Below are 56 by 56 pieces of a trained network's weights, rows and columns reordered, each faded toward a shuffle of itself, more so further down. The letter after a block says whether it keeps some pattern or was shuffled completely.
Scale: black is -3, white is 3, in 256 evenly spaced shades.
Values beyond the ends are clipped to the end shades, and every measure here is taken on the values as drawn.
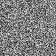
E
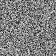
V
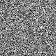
V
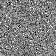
V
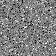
V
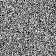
V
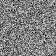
V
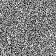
V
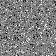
V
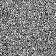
E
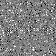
E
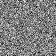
V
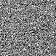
E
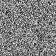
E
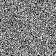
V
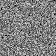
V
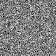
E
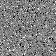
V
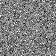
V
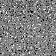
E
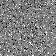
V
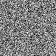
V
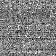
E
